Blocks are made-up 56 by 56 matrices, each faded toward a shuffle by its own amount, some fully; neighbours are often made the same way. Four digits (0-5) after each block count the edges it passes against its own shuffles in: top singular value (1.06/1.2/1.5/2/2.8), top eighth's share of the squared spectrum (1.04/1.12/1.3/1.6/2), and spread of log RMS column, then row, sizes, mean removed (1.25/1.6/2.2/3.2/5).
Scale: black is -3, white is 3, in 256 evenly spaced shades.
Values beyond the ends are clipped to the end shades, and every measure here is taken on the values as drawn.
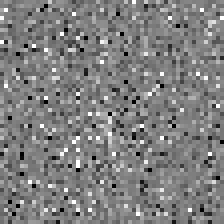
1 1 0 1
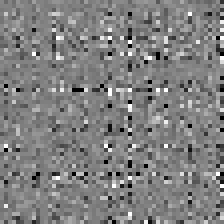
2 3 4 3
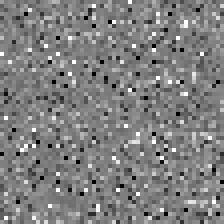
0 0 0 0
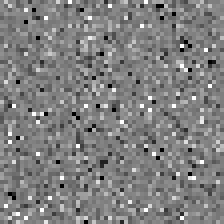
0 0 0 0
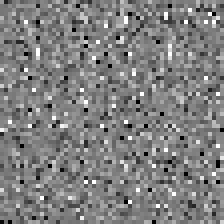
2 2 0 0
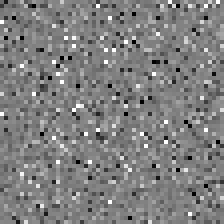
1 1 0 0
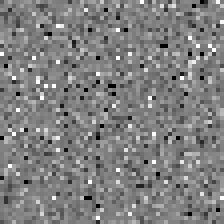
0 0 0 0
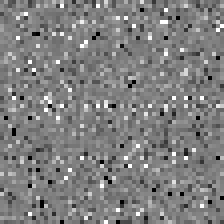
2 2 0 1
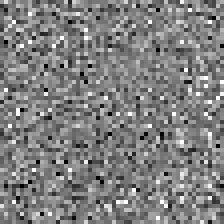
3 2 1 1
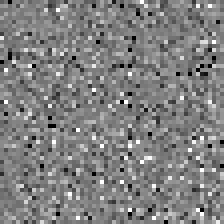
1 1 1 1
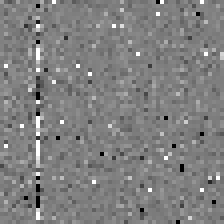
3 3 1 0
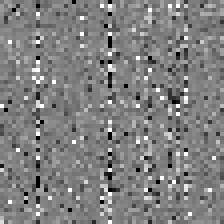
2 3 3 0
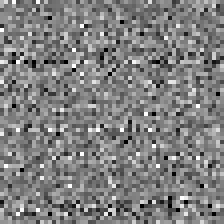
1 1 0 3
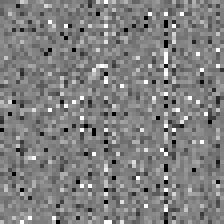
3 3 2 0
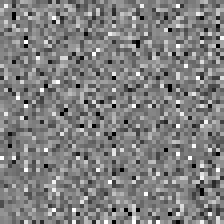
3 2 2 1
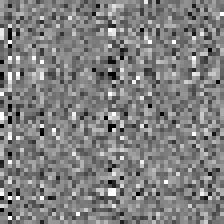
4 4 3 2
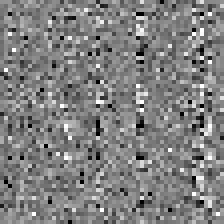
4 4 3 1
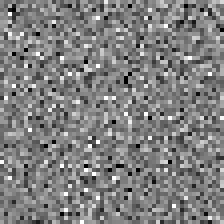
2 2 0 0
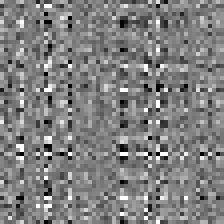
5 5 4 3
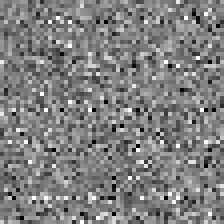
1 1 0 2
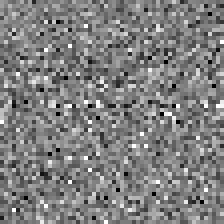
1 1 0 2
